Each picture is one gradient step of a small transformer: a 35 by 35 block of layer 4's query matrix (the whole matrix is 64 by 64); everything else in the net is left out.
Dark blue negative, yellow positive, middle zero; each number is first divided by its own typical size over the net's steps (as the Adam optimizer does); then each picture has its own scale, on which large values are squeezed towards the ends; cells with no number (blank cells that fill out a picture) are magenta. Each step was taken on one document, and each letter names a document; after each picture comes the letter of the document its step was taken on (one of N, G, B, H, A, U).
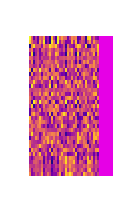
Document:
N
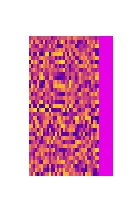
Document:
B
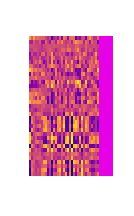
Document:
N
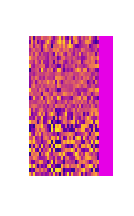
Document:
B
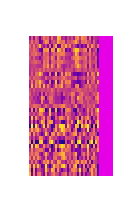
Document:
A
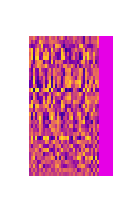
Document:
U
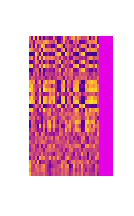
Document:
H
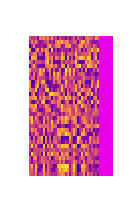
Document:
U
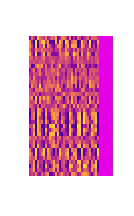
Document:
H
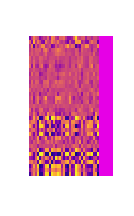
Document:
A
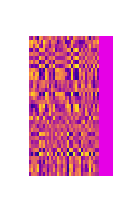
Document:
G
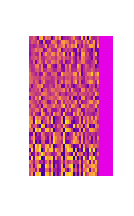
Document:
H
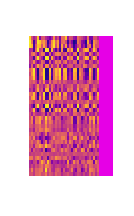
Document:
H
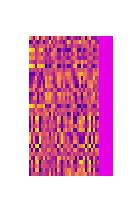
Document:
G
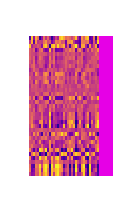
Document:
A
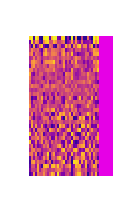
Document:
B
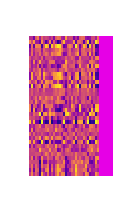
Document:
A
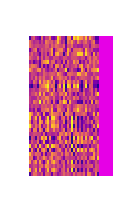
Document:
N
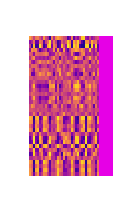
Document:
G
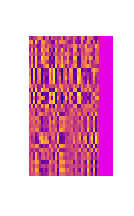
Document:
H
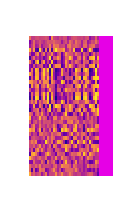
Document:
U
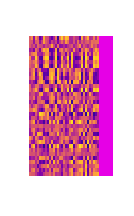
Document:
U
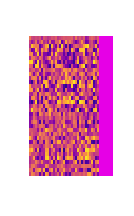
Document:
U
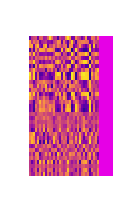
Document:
G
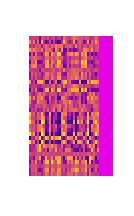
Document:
A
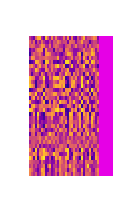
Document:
H
